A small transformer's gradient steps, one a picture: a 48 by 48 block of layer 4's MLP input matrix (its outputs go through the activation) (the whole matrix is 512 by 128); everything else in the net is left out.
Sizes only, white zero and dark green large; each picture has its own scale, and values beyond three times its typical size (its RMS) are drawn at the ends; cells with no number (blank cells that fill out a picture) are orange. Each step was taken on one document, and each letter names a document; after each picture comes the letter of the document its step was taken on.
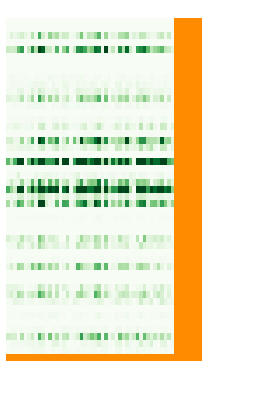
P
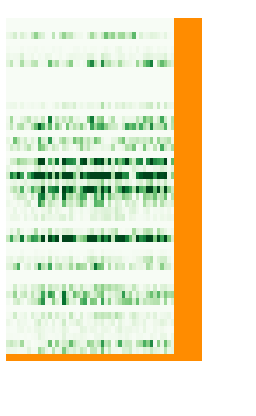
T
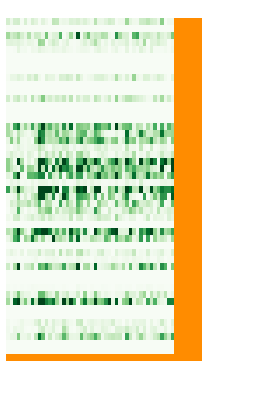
T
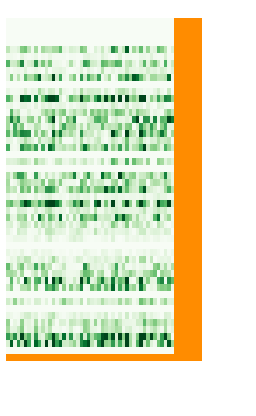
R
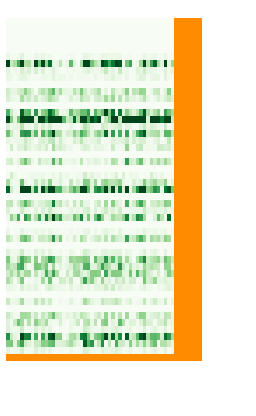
R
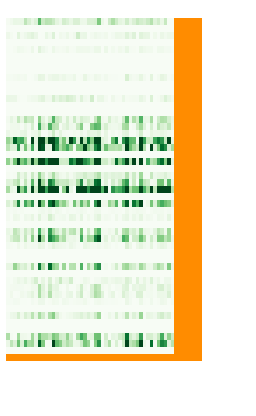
P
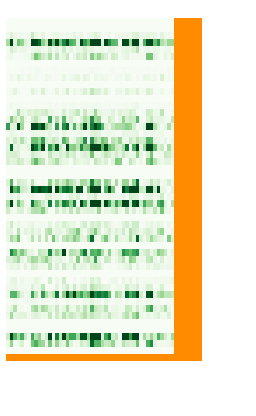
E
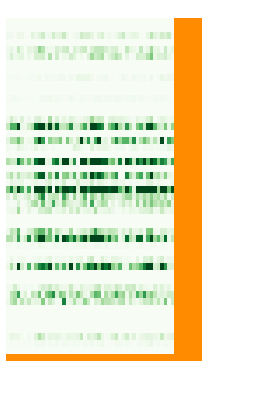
T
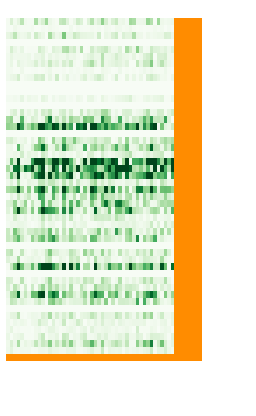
T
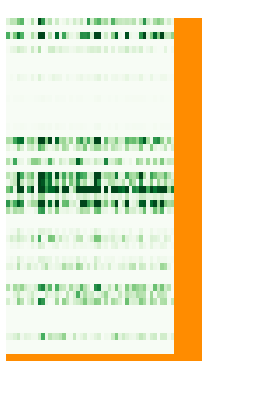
P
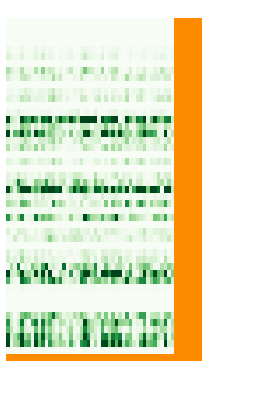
R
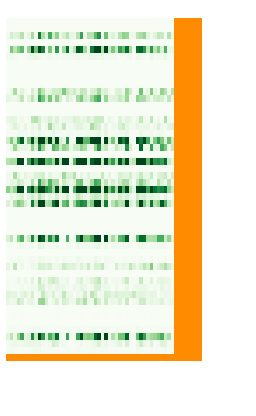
P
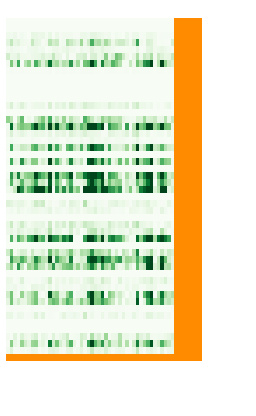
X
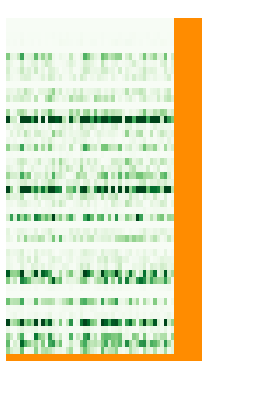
R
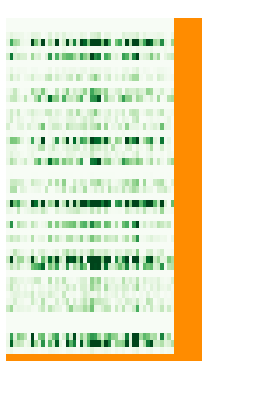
E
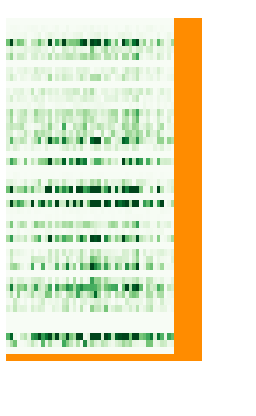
E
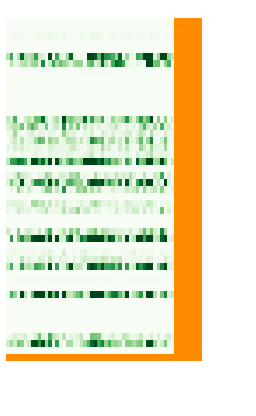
X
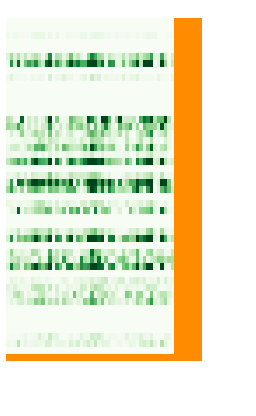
X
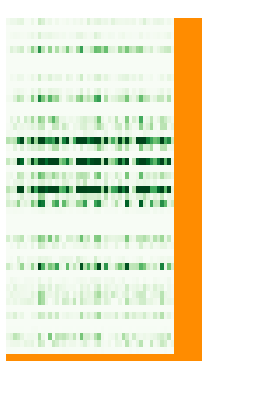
P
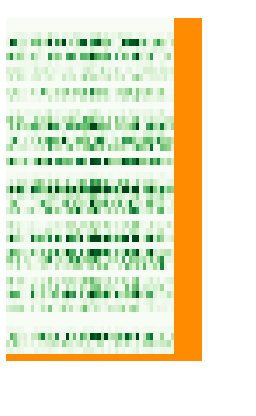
E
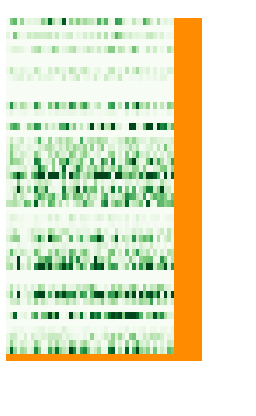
T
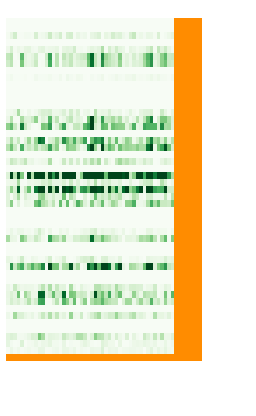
T
